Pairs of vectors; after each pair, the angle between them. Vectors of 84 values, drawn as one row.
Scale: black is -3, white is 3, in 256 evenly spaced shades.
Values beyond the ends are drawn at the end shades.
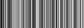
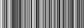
nearly opposite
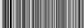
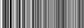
nearly parallel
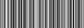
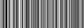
partly opposed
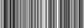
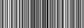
partly opposed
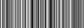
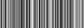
nearly opposite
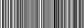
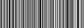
nearly opposite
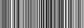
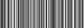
partly aligned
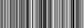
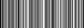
partly opposed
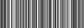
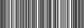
nearly parallel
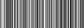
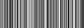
partly aligned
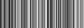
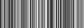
nearly parallel
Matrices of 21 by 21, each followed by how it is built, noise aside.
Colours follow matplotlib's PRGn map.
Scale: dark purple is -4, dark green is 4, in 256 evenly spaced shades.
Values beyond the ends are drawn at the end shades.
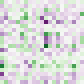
low rank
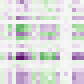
low rank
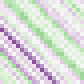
Toeplitz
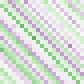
Toeplitz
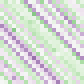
Toeplitz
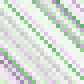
Toeplitz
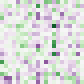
low rank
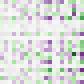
low rank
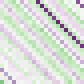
Toeplitz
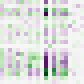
low rank
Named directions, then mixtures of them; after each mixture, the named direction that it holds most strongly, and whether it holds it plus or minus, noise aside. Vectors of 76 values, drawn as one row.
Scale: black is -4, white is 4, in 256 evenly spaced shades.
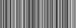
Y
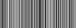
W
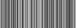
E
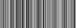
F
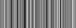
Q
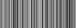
E, plus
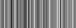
Q, plus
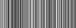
W, minus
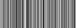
F, plus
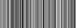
F, plus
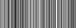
Y, minus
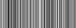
W, minus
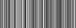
F, minus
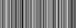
Y, minus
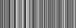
F, minus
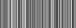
Q, minus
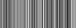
Y, plus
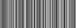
F, plus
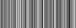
F, minus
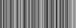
Y, plus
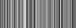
Q, minus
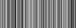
Y, minus
